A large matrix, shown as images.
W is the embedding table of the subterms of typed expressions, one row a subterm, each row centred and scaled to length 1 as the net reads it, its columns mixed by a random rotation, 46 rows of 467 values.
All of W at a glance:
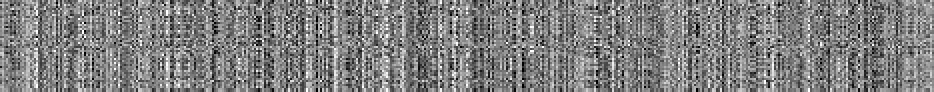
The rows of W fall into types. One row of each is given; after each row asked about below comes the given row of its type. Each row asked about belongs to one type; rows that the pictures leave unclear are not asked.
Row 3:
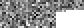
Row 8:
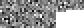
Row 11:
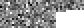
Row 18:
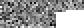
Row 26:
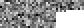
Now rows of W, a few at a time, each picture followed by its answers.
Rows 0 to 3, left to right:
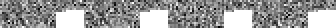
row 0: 18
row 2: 8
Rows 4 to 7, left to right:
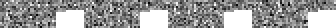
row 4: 3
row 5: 11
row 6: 11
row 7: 11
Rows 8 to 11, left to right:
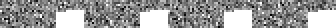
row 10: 8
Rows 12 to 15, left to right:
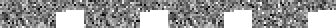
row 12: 18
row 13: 26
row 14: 18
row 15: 11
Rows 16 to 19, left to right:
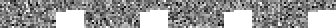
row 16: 11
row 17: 18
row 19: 3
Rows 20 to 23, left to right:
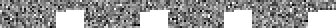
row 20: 8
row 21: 18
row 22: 8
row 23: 26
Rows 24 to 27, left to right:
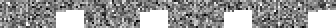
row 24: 3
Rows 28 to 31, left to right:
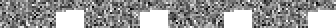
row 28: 3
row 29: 11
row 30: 18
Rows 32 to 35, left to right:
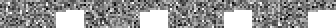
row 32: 11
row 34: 11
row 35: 3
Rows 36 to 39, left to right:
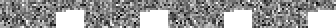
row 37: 3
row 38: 18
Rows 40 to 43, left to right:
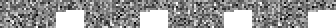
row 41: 3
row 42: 11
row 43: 3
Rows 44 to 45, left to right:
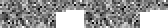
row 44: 18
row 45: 18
